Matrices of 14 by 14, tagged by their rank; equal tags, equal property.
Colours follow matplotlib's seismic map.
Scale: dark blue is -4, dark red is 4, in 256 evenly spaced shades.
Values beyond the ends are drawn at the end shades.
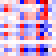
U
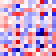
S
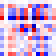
U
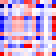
U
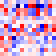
S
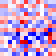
S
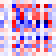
U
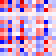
U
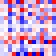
S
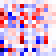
S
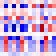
U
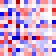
S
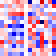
S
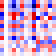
U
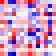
S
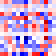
S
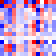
U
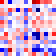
S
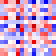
U
